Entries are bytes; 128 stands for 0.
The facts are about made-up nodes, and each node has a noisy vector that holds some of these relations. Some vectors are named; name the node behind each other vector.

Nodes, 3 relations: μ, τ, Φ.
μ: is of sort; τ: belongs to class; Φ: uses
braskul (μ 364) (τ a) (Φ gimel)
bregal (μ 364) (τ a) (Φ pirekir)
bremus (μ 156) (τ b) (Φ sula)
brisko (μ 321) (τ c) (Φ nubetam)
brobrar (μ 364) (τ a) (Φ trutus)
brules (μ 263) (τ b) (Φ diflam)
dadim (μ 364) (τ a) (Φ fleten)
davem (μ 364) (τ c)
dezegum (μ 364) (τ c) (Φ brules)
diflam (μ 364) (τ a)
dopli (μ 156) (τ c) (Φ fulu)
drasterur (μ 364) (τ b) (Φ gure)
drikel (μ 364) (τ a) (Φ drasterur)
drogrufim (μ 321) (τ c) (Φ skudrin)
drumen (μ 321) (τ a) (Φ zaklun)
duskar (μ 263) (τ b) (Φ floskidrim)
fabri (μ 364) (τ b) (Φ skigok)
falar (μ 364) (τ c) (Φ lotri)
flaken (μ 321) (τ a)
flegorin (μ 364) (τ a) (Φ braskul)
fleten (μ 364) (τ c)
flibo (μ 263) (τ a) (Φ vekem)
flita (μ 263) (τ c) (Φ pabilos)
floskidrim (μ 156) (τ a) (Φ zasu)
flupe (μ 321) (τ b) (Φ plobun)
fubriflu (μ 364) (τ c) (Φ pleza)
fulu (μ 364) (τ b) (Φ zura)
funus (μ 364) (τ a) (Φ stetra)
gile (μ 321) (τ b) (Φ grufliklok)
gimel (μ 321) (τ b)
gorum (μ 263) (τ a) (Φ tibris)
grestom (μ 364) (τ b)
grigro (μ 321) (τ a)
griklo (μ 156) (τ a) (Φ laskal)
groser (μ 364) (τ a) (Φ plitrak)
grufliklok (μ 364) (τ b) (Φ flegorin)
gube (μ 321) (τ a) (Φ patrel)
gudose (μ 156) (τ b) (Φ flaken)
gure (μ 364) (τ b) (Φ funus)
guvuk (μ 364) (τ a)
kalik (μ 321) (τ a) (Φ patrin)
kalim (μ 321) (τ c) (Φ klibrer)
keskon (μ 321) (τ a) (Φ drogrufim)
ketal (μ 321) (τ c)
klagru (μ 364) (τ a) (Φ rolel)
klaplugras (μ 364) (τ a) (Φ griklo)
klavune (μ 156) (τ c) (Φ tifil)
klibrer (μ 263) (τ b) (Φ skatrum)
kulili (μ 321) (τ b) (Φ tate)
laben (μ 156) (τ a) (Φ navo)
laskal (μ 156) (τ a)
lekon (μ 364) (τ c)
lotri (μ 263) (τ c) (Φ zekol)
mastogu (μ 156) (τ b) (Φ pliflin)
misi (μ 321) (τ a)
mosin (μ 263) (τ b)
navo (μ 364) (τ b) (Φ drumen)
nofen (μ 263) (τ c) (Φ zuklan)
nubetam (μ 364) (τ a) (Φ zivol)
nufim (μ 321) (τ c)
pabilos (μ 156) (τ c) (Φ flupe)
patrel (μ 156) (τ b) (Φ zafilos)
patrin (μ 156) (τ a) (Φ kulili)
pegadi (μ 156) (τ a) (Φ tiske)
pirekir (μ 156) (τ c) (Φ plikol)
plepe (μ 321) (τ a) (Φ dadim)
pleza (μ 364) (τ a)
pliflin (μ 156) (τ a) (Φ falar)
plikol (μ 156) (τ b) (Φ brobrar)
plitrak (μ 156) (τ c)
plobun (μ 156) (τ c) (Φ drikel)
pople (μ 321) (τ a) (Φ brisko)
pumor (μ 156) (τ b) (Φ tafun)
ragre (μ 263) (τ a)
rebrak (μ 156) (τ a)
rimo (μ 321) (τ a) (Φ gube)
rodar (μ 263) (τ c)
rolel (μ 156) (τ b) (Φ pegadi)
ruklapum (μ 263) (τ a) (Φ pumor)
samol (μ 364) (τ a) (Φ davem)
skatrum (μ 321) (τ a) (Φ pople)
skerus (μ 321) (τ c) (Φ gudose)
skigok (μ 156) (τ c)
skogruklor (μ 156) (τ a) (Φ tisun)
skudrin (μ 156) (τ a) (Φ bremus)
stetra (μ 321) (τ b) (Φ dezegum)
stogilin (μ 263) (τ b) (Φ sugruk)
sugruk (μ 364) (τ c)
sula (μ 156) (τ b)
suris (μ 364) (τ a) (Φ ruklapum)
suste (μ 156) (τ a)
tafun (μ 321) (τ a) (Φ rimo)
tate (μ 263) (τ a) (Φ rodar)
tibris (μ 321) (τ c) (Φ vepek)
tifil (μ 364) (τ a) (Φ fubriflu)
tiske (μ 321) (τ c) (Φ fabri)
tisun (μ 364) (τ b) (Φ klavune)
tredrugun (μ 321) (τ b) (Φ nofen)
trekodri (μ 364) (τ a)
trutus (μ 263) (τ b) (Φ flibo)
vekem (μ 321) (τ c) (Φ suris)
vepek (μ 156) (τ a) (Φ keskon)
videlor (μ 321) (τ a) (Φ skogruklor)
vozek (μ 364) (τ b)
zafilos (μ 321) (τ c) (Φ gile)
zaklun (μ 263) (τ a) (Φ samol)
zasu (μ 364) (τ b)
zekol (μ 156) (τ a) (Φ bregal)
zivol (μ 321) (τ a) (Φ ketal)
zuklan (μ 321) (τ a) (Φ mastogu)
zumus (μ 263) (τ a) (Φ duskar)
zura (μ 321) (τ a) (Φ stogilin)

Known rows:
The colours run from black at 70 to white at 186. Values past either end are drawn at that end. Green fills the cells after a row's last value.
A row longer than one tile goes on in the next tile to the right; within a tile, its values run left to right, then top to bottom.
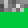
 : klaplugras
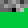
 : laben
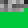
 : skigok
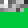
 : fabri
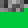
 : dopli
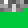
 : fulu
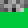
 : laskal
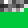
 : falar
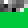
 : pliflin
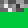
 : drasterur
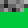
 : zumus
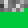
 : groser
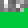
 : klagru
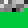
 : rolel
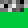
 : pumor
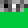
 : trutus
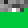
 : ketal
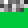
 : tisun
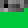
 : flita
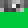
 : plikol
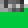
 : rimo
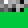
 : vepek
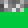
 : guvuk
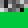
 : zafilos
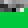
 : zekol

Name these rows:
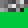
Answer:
grufliklok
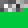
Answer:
gure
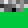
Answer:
skogruklor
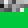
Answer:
bregal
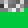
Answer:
pleza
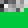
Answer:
funus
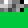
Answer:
keskon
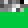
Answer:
suris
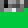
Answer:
rodar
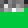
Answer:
davem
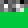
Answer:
samol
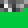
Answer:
drikel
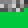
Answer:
sula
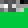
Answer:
navo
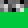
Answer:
zaklun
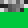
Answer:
klavune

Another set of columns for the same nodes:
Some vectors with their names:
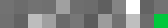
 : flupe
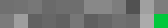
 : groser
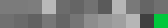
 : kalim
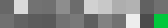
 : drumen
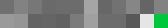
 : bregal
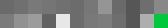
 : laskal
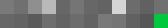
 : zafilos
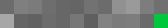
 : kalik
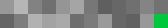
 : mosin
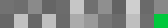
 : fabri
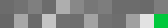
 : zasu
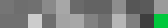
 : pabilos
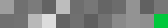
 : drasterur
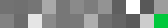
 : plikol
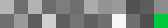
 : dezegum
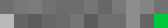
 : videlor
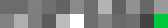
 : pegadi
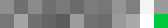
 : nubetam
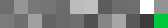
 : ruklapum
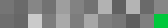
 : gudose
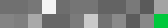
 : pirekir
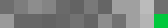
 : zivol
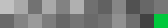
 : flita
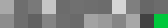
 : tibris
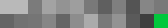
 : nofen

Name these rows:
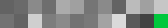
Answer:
pumor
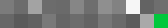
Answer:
gile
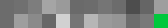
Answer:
plitrak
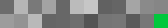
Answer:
flibo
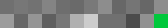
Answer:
zekol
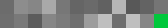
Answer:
ketal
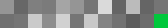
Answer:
bremus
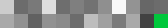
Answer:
drogrufim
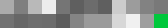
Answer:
brisko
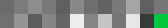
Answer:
tiske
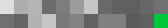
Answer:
brules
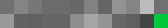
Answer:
zuklan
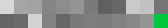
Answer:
klibrer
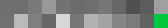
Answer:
skigok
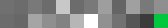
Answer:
mastogu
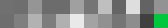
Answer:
rolel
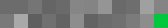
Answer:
klagru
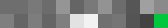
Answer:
pliflin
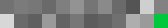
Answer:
tifil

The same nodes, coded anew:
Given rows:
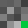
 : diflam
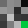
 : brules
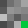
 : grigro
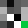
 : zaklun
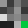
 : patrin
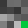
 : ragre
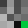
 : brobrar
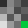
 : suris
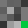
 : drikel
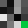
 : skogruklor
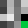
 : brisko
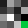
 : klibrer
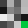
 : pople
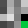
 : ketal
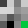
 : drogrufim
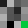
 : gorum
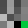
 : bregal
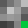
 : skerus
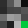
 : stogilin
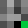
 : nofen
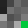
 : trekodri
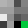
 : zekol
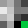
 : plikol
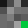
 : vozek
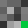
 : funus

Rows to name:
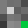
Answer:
dezegum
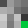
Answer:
tafun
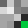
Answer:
vekem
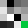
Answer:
laben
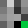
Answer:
lotri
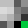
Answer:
pirekir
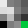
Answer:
plobun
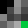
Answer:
fubriflu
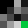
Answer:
tisun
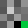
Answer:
falar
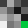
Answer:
ruklapum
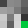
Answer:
gube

